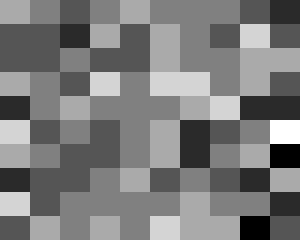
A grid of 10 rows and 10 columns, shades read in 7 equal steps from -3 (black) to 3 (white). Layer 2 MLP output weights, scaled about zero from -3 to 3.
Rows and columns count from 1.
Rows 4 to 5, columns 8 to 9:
0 1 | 2 -2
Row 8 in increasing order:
-2 -2 -1 -1 -1 -1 0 0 1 1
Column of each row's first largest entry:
1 9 6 4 8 10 1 5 1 6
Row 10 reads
-1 1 0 1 0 2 1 1 -3 -1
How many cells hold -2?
10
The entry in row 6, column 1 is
2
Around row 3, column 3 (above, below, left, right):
-2 -1 -1 -1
